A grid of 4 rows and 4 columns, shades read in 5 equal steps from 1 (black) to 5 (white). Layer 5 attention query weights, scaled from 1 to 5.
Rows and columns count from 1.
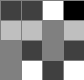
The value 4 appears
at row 2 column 1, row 2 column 2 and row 2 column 4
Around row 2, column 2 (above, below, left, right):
2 2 4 3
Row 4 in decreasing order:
5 5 3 2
